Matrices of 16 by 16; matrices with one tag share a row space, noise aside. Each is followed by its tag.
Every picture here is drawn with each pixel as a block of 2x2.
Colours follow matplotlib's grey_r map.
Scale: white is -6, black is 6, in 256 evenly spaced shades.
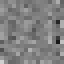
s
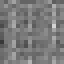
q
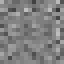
s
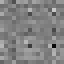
q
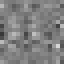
s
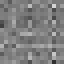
q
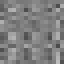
s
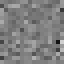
s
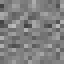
s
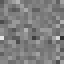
s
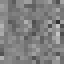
s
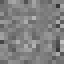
s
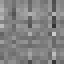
q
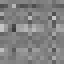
q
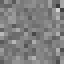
s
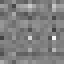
q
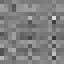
q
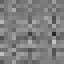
q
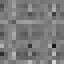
q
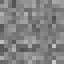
q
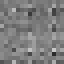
q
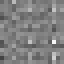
q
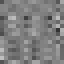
s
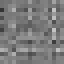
q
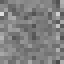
s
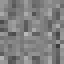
s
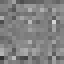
q
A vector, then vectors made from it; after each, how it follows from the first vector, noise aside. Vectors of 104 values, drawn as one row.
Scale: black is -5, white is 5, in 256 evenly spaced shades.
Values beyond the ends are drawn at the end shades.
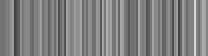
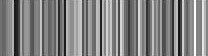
scaled up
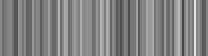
sign-scrambled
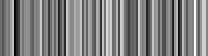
scaled up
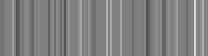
partly zeroed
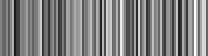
scaled up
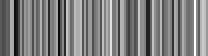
scaled up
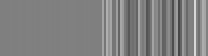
partly zeroed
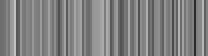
sign-scrambled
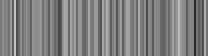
sign-scrambled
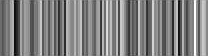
scaled up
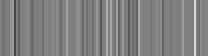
partly zeroed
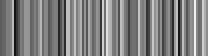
scaled up
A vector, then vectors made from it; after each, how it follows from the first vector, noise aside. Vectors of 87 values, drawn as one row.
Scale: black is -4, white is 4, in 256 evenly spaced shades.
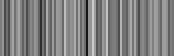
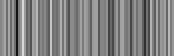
wrapped around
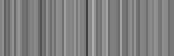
shrunk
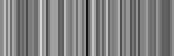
sign-scrambled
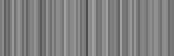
shrunk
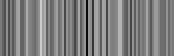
sign-scrambled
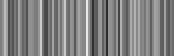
sign-scrambled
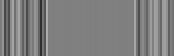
partly zeroed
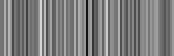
sign-scrambled
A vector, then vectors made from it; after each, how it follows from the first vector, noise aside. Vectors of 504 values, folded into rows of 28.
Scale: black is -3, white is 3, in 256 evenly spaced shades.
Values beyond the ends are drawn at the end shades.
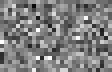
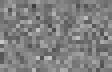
shrunk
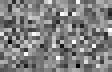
reversed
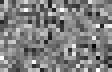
wrapped around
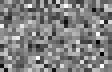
wrapped around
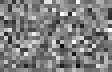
reversed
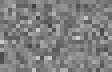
shrunk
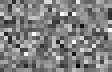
reversed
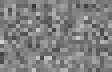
shrunk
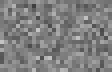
shrunk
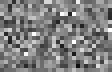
reversed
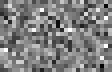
wrapped around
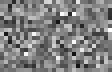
reversed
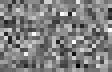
reversed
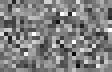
reversed
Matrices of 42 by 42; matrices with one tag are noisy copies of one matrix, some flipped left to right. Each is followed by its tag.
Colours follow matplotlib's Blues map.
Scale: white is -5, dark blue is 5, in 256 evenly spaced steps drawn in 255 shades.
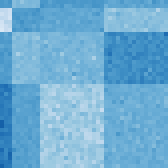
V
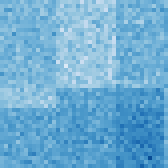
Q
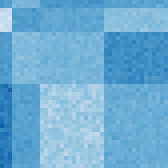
V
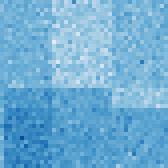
Q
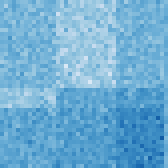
Q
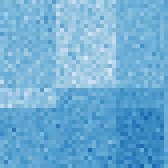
Q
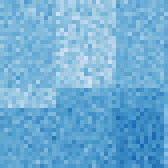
Q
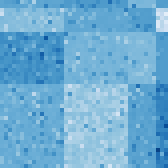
V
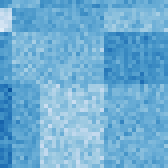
V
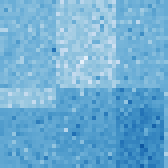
Q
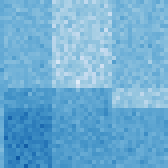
Q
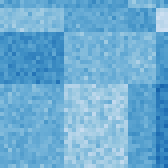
V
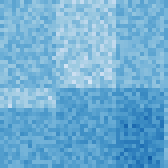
Q
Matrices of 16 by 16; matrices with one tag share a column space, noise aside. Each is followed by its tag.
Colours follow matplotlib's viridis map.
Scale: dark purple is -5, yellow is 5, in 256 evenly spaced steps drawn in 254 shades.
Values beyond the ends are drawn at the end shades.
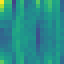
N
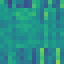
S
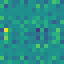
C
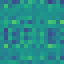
C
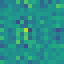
C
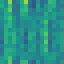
N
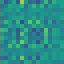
C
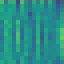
N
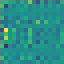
C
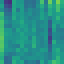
N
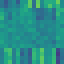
S
